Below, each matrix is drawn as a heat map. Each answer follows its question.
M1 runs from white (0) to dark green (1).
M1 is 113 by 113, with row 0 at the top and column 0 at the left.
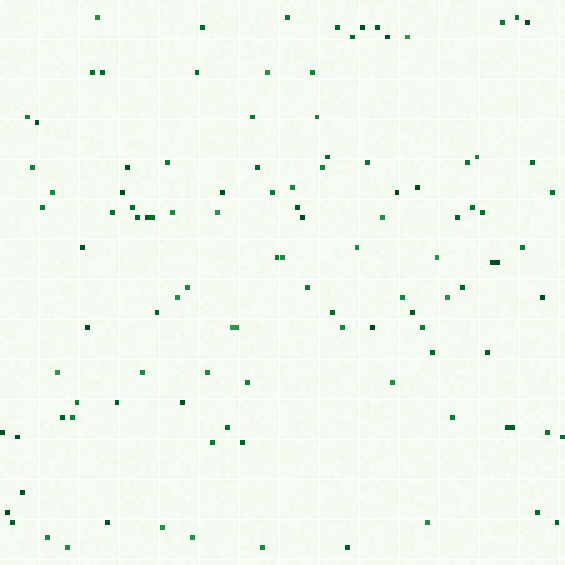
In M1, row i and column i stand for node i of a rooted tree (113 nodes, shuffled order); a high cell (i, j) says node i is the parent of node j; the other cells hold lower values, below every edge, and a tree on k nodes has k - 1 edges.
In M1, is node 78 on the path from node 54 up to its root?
no
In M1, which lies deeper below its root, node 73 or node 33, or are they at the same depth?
the same depth
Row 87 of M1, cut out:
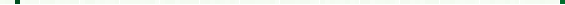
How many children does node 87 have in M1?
2
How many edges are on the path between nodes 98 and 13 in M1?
3
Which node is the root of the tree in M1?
88
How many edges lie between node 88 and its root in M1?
0
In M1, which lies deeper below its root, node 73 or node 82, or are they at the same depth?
node 82
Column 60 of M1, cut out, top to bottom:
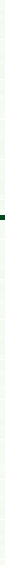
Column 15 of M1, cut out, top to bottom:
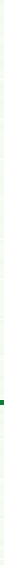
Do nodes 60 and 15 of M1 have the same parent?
no
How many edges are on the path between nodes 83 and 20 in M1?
2
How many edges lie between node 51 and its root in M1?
21
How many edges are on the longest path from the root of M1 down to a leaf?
37
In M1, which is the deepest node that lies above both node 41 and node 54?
38
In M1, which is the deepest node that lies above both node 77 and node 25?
7
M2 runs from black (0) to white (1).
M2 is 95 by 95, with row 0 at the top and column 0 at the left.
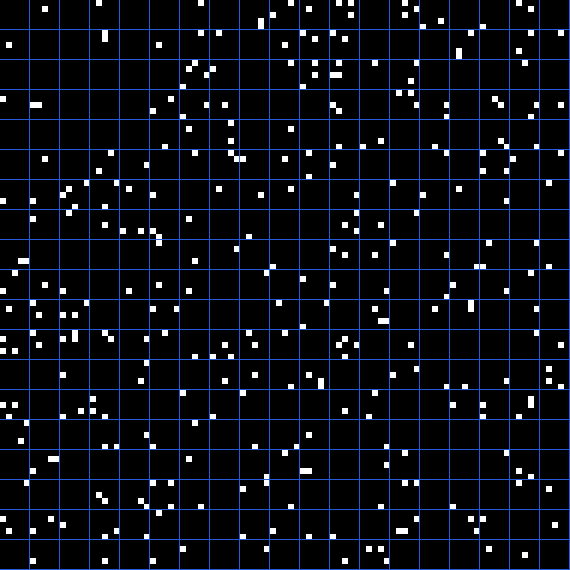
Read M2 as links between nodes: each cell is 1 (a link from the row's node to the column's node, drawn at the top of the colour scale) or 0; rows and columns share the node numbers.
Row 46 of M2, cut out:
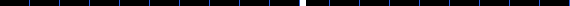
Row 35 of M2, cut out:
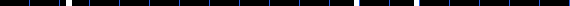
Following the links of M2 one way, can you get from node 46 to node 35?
yes
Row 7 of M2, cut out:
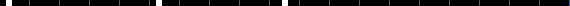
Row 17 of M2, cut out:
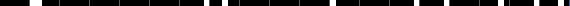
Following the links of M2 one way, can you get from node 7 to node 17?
yes
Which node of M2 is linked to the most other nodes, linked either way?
node 17
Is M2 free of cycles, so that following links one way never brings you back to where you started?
no
